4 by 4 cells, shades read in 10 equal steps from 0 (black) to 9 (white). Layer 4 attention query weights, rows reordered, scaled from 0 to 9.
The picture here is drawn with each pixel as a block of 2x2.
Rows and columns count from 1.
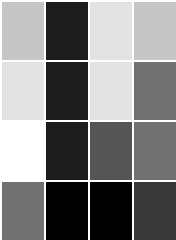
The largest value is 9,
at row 3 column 1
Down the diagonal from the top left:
7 1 3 2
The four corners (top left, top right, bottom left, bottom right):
7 7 4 2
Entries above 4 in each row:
3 2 1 0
